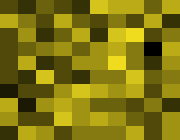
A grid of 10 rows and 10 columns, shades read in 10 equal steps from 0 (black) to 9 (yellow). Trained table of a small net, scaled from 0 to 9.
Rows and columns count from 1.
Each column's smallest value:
1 1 2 3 2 2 4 3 0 2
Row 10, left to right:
2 7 6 3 5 5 5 7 3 6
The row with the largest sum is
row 9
